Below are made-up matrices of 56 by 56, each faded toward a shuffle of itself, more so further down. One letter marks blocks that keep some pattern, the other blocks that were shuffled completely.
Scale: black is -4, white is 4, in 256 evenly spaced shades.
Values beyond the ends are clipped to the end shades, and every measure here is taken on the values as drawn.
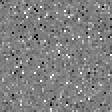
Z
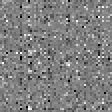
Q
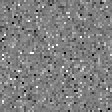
Z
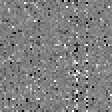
Q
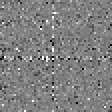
Q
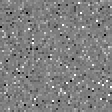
Z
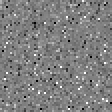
Z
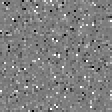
Z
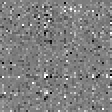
Q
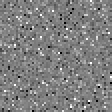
Z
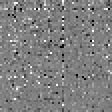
Q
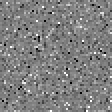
Z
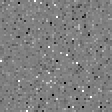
Z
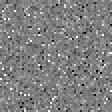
Z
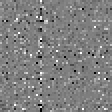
Q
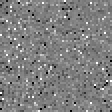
Z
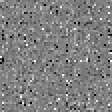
Q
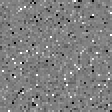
Z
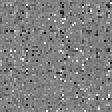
Q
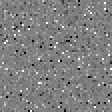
Z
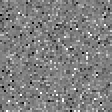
Z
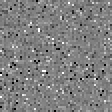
Z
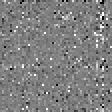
Q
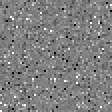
Z
